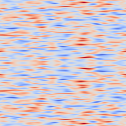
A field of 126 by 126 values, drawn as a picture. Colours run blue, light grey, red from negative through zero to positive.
Slope: none. Mirror symmetry: top to bottom. Grain: streaks across. Average level on the scale: 50%.
